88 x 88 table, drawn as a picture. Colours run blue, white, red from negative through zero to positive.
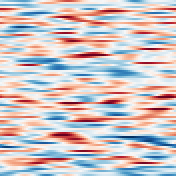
Ninth with the lowest average: bottom right. Grain: streaks across. Histogram: bell-shaped.
